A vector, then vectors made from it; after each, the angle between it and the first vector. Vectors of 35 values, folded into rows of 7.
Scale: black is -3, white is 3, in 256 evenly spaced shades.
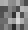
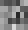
nearly opposite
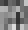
nearly opposite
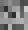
partly aligned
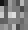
partly opposed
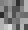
orthogonal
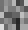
partly opposed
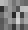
nearly parallel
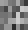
nearly parallel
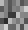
partly aligned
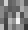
partly aligned
